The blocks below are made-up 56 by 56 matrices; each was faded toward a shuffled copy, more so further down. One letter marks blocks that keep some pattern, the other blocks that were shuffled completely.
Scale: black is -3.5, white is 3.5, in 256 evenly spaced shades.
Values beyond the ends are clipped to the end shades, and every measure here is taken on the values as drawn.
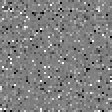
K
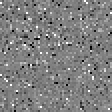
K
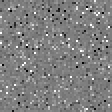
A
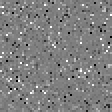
A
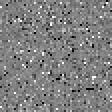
K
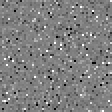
A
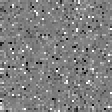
K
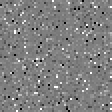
A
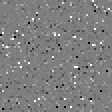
A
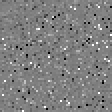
A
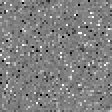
A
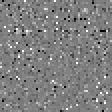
K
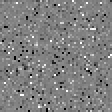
A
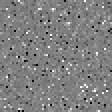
A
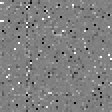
K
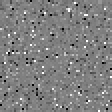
A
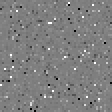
A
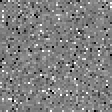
K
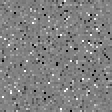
A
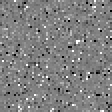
A
